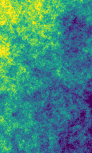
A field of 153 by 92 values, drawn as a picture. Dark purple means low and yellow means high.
Slope: up to the top left. Stripes: none. Average level on the scale: 50%. Odd rows or columns: none. Mirror symmetry: none.
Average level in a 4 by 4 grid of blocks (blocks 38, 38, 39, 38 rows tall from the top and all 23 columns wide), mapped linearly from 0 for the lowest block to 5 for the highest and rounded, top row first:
5 5 3 1 | 4 3 2 1 | 3 2 1 1 | 3 2 1 0
